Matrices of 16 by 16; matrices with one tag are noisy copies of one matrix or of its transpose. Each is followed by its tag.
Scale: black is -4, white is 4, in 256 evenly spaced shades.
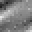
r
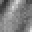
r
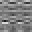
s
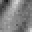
r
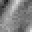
r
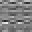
s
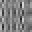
s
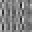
s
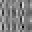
s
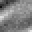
r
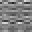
s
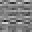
s
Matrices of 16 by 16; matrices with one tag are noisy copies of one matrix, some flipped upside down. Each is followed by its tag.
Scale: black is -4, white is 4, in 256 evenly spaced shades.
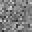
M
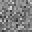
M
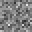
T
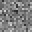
M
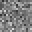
M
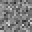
T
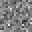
T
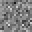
T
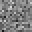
M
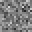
T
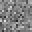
M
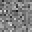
M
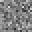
T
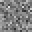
T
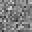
M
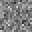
T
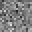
M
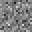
T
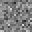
T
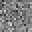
M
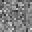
M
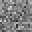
M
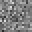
M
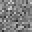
M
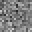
M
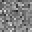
M
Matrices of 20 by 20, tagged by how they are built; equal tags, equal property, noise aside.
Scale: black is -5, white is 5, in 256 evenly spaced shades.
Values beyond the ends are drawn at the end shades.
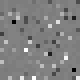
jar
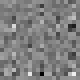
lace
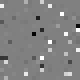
jar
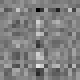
lace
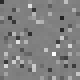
jar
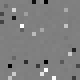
jar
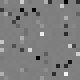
jar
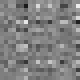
lace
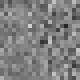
lace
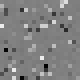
jar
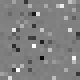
jar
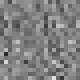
lace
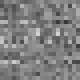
lace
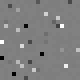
jar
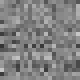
lace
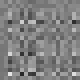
lace
